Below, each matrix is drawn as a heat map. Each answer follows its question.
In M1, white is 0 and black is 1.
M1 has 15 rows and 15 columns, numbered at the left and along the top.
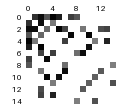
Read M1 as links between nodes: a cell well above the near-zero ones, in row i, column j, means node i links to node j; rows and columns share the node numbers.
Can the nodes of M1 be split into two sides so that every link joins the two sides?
no
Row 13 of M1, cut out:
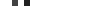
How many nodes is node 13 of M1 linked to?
2
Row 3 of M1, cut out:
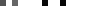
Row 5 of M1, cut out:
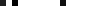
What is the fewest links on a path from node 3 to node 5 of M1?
2
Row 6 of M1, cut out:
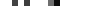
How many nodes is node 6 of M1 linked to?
4
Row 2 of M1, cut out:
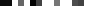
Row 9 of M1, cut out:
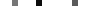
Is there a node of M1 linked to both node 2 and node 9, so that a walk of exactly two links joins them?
yes
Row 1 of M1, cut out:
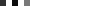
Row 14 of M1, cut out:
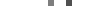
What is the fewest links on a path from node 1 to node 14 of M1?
3
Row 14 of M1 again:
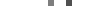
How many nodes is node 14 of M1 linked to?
2
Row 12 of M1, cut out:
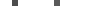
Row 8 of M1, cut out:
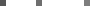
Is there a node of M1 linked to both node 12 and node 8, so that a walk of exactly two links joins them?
no
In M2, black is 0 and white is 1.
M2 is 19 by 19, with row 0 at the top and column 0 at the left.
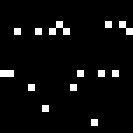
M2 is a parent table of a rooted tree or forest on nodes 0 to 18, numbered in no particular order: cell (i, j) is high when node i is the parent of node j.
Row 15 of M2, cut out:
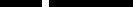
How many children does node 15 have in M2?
1
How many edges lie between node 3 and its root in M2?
0
